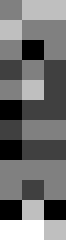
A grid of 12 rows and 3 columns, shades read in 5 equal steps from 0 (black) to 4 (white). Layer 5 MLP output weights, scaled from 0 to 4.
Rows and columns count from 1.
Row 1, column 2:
3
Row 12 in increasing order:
3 4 4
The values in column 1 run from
0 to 4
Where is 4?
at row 12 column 1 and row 12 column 2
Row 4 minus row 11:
1 -1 1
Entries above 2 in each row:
2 1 0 0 1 0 0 0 0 0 1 3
